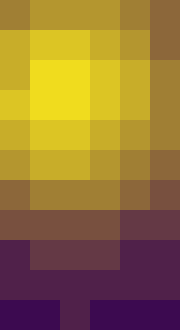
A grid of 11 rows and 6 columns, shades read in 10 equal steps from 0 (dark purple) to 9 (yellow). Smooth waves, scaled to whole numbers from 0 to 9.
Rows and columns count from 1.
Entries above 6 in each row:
0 4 5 5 4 2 0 0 0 0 0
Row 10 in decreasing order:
1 1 1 1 1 1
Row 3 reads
7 9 9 8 7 5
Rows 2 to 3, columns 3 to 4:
8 7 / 9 8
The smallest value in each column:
0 0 1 0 0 0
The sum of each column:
49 58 59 53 44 34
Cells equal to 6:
7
